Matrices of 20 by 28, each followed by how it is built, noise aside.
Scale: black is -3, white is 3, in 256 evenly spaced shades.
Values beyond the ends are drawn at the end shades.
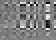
low rank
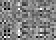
low rank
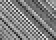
Toeplitz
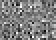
low rank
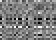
low rank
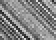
Toeplitz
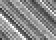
Toeplitz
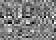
low rank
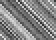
Toeplitz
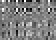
low rank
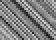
Toeplitz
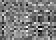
low rank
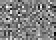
low rank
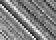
Toeplitz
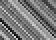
Toeplitz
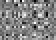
low rank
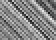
Toeplitz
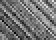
Toeplitz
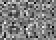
low rank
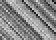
Toeplitz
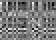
low rank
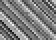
Toeplitz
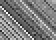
Toeplitz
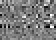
low rank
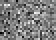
low rank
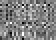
low rank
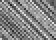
Toeplitz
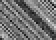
Toeplitz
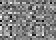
low rank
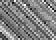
Toeplitz
